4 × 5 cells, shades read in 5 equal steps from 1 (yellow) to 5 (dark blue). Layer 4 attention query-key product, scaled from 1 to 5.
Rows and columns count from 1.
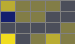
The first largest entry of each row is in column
5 1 1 2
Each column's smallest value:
1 3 3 2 3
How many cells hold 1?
1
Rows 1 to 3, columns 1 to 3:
2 3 3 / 5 3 3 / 4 4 4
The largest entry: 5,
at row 2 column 1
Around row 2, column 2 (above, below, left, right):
3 4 5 3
